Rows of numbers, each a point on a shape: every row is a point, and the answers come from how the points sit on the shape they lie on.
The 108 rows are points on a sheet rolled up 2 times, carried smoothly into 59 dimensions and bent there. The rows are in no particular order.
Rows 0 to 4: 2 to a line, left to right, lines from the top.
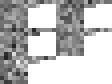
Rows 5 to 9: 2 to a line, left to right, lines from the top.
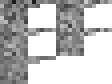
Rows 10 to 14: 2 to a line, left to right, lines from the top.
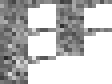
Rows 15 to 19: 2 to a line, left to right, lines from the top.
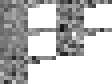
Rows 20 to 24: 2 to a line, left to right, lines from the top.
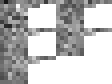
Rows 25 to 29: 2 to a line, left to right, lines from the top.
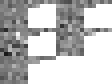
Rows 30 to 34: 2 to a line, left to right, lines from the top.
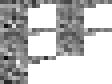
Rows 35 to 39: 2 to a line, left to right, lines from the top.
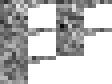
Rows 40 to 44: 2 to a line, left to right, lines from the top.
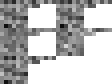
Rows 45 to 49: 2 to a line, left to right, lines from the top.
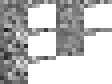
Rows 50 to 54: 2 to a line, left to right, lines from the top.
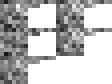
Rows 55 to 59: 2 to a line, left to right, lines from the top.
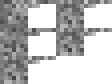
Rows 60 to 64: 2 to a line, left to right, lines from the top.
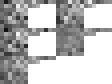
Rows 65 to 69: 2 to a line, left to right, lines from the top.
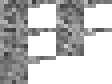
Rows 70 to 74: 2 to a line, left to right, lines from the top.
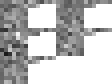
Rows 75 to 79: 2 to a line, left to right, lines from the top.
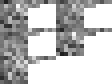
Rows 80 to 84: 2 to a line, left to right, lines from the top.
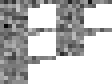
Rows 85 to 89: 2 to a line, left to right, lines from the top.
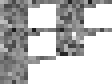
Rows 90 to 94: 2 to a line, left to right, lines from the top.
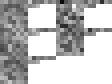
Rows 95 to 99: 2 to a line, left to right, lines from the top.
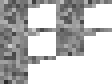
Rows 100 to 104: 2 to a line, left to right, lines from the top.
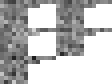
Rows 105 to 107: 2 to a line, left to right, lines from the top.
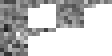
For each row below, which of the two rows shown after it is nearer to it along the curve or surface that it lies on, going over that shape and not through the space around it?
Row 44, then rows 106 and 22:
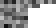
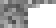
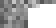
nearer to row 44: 106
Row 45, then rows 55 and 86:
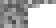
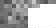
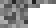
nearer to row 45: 86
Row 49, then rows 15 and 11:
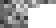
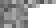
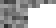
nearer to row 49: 15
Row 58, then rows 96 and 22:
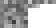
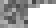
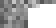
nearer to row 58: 96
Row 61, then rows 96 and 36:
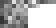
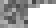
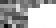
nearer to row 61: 36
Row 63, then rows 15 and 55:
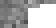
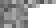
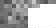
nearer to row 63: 55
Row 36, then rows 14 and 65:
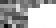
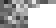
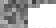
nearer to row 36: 14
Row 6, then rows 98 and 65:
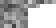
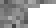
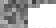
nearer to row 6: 65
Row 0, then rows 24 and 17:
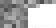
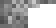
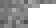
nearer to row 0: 24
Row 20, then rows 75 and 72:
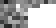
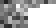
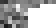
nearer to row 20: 75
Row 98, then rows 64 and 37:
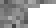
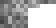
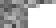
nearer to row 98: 64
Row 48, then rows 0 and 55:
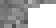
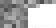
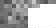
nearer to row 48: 55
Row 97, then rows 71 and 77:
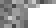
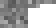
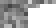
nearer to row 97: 77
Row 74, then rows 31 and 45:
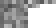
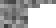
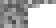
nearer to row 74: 45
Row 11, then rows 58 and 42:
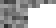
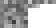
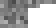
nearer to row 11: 42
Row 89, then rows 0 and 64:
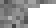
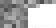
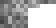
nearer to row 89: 64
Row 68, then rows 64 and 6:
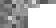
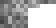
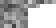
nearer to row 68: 64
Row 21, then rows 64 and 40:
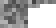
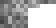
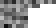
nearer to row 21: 40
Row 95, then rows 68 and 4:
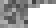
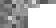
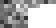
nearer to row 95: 68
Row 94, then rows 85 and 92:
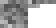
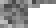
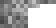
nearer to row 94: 85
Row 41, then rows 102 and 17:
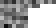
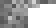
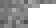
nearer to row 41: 102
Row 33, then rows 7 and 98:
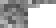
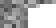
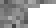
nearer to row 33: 7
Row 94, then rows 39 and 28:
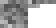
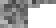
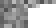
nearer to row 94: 39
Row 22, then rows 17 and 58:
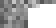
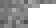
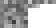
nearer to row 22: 58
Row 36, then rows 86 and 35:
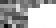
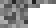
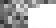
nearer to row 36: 35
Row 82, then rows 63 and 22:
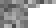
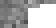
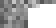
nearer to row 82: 22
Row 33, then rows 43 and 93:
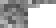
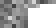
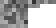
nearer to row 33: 93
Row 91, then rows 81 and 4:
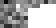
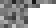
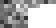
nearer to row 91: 4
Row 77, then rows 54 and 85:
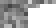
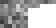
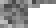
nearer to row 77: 85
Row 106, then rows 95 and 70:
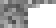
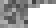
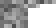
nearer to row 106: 95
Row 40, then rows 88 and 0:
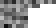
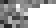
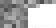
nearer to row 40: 88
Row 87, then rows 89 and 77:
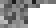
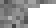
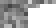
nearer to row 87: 77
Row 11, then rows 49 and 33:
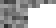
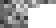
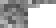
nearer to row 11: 33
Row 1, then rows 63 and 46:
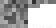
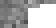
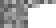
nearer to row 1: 46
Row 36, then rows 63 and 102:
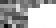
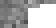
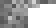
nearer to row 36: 102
